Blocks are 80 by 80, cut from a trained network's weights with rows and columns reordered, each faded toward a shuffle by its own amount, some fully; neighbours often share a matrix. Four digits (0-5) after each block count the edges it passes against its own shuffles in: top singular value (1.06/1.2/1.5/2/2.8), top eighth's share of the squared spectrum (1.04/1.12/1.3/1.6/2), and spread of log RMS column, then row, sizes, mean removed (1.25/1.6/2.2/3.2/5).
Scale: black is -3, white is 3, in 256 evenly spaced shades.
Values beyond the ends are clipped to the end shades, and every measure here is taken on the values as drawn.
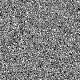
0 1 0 0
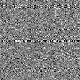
4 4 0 3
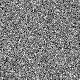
0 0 0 0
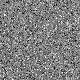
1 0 0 0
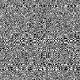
4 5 2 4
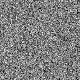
1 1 0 0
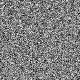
0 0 0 0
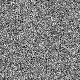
0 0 0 0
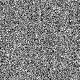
2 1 0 0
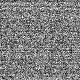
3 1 0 1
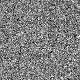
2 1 0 1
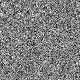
2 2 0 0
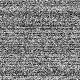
4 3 0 1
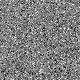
1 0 0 0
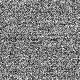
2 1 0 0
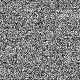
1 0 0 0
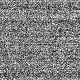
3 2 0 0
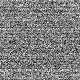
3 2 0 0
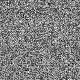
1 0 0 0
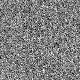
1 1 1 0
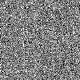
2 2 0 1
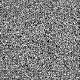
2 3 1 2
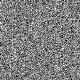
2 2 0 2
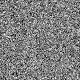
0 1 0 0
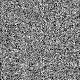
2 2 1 1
